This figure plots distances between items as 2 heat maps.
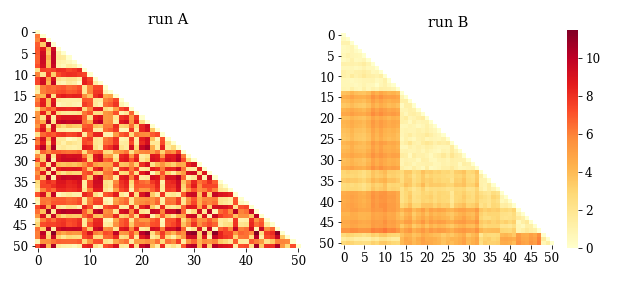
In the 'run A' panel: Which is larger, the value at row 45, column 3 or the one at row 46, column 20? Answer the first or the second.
the first
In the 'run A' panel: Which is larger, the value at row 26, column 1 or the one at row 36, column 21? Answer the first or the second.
the first
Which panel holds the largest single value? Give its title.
run A
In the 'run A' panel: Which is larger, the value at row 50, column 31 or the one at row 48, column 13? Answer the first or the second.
the second
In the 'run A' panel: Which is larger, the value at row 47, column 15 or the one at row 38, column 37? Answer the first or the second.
the first
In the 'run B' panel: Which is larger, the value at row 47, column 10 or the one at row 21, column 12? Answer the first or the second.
the first
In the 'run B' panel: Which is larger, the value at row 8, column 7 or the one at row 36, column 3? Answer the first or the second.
the second
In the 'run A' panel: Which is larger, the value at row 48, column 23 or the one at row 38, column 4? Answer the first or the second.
the first
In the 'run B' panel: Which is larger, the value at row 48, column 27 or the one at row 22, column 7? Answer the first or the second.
the second
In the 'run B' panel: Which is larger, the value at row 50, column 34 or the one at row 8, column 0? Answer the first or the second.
the first
